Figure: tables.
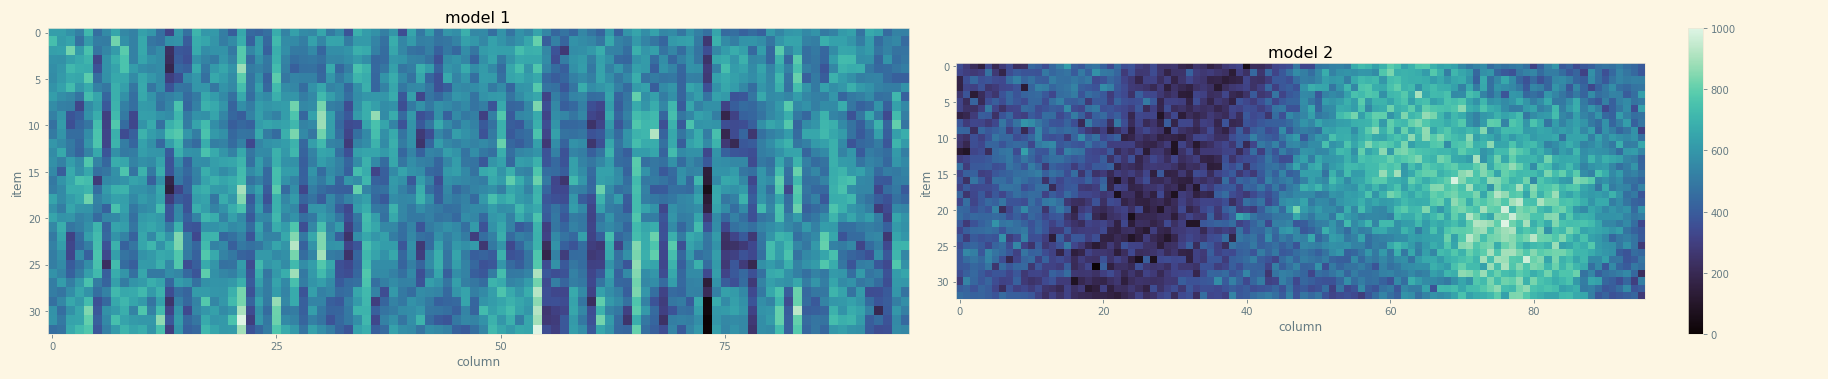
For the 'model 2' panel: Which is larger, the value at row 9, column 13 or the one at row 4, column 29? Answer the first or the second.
the first
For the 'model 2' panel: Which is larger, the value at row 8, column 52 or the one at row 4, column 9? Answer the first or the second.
the first
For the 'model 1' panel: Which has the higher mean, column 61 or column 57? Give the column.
61
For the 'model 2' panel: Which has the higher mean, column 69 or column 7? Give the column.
69
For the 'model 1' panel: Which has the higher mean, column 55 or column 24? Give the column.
24
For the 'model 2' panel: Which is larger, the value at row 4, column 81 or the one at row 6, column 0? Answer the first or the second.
the first
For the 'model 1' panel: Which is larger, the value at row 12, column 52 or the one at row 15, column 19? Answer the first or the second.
the second
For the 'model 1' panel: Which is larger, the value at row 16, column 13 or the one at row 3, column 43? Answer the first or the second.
the second
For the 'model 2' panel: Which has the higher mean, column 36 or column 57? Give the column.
57
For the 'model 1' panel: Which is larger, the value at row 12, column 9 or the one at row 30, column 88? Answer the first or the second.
the second
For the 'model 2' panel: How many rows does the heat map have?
33
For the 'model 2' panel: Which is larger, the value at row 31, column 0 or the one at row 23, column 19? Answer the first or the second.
the first
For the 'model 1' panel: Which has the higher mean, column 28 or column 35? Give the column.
35
